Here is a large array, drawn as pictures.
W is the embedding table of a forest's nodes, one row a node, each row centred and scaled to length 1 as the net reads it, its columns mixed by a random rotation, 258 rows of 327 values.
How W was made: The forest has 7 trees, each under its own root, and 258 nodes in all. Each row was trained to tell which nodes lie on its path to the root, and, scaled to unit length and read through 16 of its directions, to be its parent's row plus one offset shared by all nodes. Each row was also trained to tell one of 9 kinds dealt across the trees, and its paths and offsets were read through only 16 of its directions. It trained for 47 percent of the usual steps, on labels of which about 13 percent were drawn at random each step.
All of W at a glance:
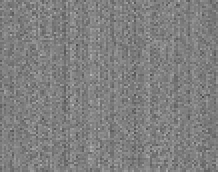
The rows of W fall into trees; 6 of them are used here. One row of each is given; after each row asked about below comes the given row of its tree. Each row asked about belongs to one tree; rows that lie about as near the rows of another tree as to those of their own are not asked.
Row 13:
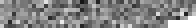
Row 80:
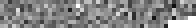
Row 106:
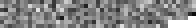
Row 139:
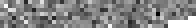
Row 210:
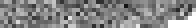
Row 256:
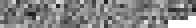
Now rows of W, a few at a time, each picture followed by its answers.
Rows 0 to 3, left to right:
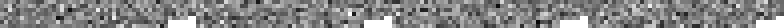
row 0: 139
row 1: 80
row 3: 106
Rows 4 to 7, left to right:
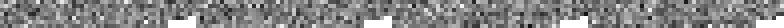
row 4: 13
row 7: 106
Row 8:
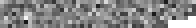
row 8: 13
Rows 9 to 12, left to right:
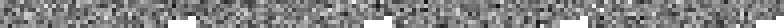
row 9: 106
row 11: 106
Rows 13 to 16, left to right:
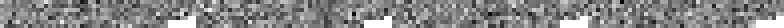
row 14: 139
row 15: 210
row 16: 256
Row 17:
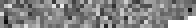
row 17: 139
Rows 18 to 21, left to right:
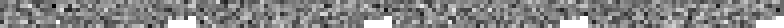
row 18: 256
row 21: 139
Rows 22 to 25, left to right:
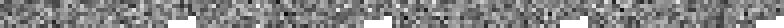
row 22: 106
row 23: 106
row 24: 106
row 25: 139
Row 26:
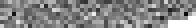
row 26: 256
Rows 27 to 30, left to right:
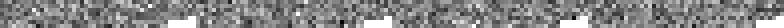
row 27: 256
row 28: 106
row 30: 80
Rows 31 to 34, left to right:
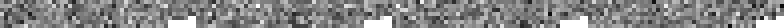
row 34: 256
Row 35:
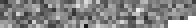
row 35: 80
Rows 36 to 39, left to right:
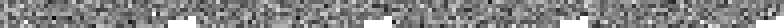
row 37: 139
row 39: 13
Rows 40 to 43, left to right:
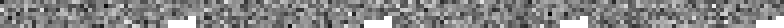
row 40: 210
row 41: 80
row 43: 139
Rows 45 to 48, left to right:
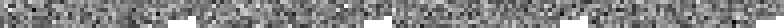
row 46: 106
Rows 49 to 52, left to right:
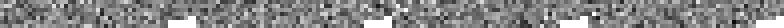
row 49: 139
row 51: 106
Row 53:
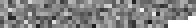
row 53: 80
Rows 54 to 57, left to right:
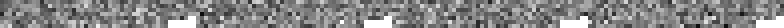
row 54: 80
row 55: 13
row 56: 106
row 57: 13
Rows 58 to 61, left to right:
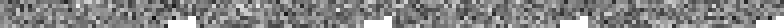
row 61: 139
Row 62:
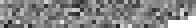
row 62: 13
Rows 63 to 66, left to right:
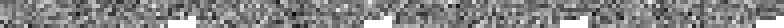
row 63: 106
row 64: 210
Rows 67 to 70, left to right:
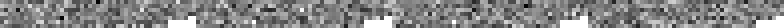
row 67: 106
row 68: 256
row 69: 13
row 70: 139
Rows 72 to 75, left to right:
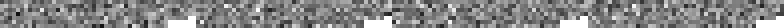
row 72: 210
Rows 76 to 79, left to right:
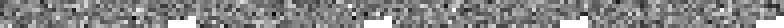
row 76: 80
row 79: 106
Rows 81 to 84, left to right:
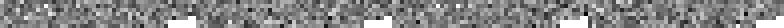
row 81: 106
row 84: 139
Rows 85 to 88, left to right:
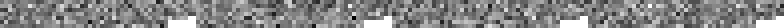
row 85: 139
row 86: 106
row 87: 13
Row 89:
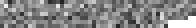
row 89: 106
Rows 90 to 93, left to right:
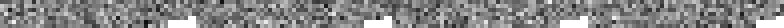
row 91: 139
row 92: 256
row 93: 13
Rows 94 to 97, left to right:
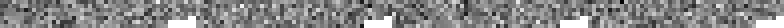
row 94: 256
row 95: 106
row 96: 106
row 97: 256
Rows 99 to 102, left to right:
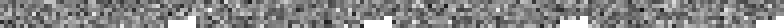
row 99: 139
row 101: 256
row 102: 80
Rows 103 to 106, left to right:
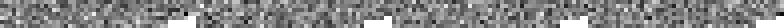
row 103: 256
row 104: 106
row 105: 139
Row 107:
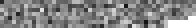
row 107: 210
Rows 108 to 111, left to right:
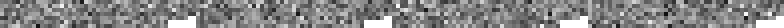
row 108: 106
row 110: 139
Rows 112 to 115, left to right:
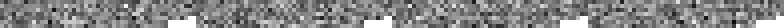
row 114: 106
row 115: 139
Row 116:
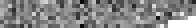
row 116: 106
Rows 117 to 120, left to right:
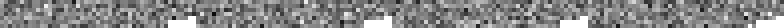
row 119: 139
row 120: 106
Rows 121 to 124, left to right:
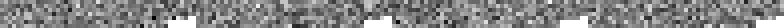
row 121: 256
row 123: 256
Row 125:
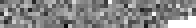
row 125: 256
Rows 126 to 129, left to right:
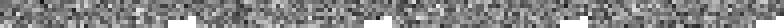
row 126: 80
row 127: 139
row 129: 106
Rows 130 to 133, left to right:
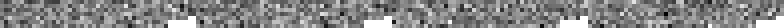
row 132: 256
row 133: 106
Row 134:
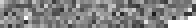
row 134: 13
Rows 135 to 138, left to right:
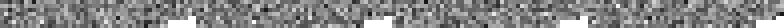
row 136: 139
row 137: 256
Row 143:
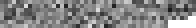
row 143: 80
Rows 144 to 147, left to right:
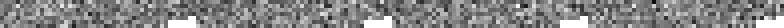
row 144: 106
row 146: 106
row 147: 256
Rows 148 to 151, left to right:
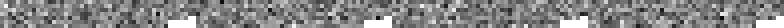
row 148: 106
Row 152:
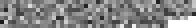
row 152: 139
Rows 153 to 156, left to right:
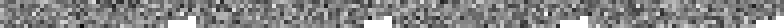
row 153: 106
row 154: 139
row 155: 80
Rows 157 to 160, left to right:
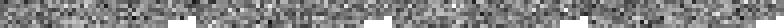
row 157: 139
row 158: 256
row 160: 256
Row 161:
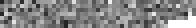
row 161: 256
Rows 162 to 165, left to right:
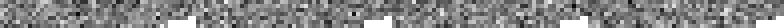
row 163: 80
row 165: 80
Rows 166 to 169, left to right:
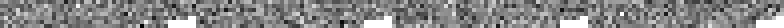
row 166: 256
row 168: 80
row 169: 139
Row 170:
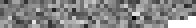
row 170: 106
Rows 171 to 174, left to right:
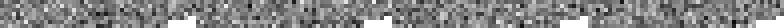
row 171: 210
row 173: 139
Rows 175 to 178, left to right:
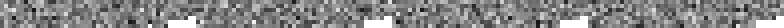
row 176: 80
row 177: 139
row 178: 106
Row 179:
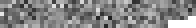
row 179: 139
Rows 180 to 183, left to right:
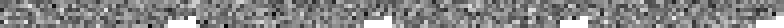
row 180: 256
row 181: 106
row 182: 80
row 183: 256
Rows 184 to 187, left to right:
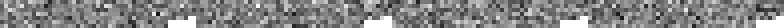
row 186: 139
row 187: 80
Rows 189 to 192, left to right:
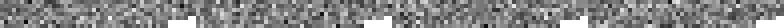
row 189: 13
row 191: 210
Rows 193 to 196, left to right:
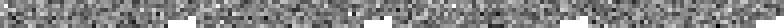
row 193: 106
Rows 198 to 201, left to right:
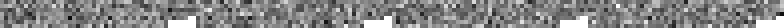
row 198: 80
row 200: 139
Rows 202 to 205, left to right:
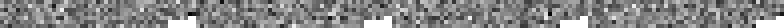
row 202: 106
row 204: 139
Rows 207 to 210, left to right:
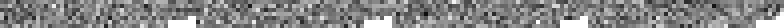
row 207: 80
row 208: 256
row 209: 13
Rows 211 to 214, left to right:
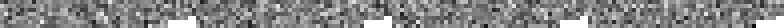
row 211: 106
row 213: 210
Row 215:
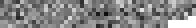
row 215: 210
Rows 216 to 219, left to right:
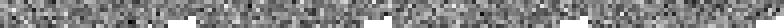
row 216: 106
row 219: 139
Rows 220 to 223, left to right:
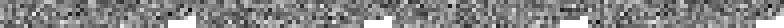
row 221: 139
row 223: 139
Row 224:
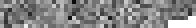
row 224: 106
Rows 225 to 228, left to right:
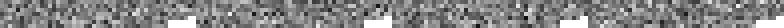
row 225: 13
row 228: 256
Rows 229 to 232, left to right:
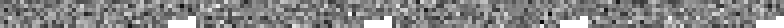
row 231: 139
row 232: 13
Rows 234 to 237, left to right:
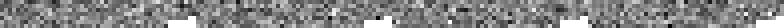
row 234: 106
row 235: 139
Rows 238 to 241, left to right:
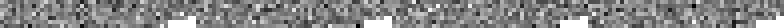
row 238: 106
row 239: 139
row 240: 139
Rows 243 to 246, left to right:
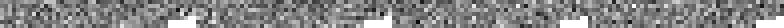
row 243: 139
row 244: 256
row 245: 106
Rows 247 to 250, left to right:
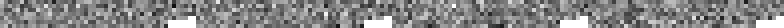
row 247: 106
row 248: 139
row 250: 139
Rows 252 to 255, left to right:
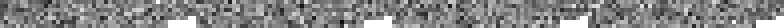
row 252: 256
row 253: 139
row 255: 139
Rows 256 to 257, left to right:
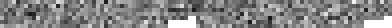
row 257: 256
